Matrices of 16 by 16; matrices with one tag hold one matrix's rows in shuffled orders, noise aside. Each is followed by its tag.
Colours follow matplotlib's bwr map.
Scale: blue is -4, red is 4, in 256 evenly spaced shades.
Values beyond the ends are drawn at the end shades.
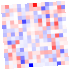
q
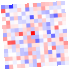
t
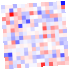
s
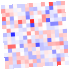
t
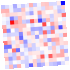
s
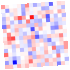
t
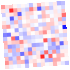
s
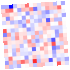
t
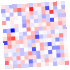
t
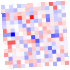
t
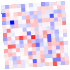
t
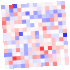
s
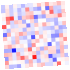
t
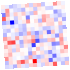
t
